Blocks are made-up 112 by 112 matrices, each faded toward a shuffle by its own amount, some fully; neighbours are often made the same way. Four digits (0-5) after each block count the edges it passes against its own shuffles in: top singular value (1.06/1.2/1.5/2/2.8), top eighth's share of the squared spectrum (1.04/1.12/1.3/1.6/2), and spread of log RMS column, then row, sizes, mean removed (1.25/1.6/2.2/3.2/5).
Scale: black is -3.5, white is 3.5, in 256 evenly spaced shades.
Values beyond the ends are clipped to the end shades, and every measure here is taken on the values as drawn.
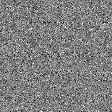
1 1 0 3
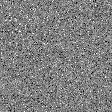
0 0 0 0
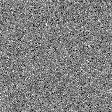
0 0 0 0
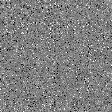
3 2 1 1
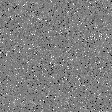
1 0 0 0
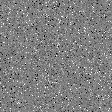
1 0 0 0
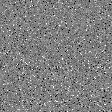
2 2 0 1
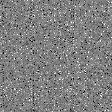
3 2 2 1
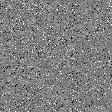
3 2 1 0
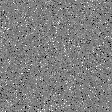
1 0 0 0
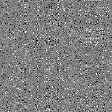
4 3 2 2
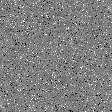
0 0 0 0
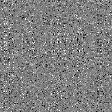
4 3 2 2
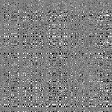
5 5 4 4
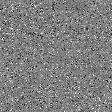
2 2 1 1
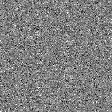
3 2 1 0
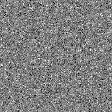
3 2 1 1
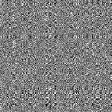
5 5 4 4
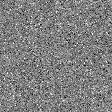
2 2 0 0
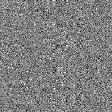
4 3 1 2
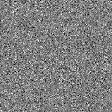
3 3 1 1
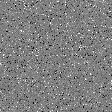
2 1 0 0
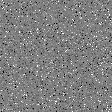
2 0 0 0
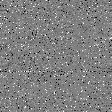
3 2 1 1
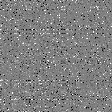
4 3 1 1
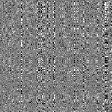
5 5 4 3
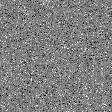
1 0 0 0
